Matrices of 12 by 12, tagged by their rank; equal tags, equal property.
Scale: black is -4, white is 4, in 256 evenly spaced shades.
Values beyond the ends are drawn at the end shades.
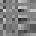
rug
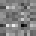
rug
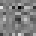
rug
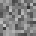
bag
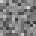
bag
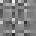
rug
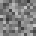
bag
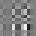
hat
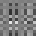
hat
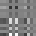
hat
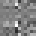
rug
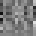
rug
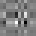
hat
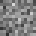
bag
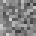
bag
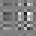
hat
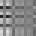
hat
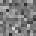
bag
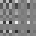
hat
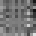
rug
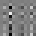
hat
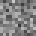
bag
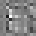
rug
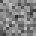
bag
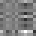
hat
